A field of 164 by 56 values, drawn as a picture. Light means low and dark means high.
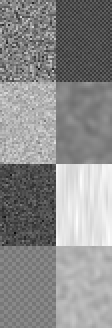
It is made of 4 by 2 panels. Panel 1,1: middling, fine-grained, strong in contrast. Panel 1,2: high, checkered. Panel 2,1: low, fine-grained. Panel 2,2: middling, blotchy, faint in contrast. Panel 3,1: high, fine-grained. Panel 3,2: very low, streaked downward, faint in contrast. Panel 4,1: middling, checkered, faint in contrast. Panel 4,2: low, blotchy, faint in contrast.
